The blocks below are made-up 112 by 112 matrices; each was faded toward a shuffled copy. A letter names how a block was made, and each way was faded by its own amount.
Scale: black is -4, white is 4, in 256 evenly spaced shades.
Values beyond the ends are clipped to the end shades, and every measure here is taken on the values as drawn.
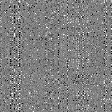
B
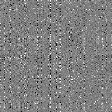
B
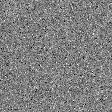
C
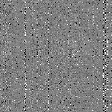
B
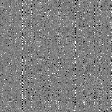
B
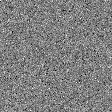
C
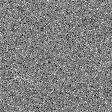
C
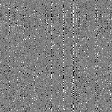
B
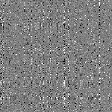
B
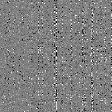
B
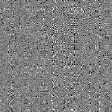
B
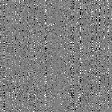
B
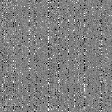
B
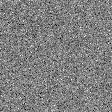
C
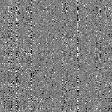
B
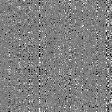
B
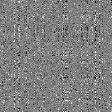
B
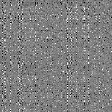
B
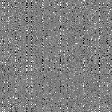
B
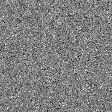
C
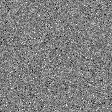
C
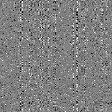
B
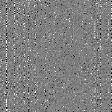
B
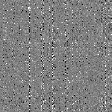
B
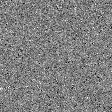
C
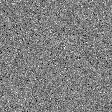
C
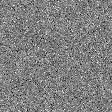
C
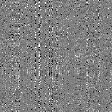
B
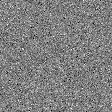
C
